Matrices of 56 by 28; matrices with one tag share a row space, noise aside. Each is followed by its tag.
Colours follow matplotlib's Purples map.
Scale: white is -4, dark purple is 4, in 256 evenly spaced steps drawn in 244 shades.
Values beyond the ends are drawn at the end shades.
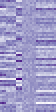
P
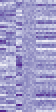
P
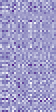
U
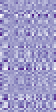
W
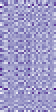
W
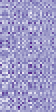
U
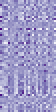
W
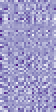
W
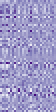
U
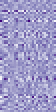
W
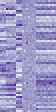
P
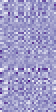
W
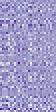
U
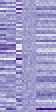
P
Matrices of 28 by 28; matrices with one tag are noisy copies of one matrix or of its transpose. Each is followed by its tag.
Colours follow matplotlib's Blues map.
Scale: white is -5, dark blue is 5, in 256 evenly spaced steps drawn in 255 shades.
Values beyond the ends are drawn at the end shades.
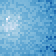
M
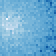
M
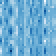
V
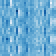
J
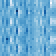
J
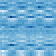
J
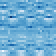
J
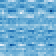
V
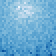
M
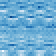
J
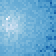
M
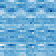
V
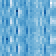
J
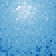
M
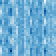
V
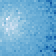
M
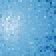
M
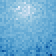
M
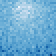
M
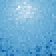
M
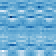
J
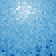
M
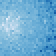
M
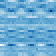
V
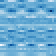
V
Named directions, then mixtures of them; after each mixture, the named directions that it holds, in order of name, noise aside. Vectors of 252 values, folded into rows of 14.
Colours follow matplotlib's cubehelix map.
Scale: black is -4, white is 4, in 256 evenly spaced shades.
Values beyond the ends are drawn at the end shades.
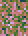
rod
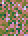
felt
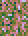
felt, rod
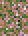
felt, rod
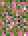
felt, rod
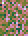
felt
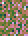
felt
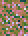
felt, rod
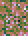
felt, rod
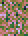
felt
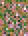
felt, rod
